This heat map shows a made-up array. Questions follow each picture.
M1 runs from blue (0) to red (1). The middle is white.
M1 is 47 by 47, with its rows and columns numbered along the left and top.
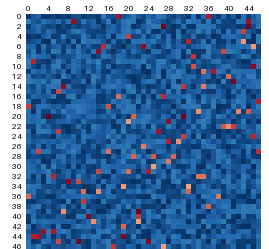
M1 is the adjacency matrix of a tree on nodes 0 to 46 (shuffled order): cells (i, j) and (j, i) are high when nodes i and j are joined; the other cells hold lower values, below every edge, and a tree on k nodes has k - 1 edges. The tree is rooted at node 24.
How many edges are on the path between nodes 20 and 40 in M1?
6
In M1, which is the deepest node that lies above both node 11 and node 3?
35
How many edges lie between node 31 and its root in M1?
1
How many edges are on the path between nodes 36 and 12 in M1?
16
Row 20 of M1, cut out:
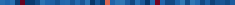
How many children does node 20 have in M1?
2
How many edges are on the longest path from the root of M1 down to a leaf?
14
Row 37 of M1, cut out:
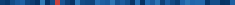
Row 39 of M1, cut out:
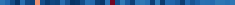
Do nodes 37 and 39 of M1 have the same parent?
no
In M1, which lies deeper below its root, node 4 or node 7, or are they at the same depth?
the same depth
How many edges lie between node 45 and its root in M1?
1
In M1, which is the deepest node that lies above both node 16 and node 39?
14
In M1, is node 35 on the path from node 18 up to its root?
yes
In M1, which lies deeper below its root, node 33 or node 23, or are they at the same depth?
the same depth
